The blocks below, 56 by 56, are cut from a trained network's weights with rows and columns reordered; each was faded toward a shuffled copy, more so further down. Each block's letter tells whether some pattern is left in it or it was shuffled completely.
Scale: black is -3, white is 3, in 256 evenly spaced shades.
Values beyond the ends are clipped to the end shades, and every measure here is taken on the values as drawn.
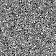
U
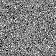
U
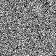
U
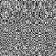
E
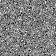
U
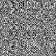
E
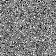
U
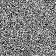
U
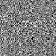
E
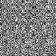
E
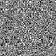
E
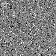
U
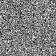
U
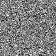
U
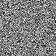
U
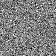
U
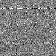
E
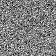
U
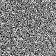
U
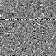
E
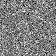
U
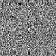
E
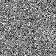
U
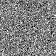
U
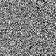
E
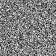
U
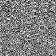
E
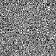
E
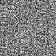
E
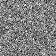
U
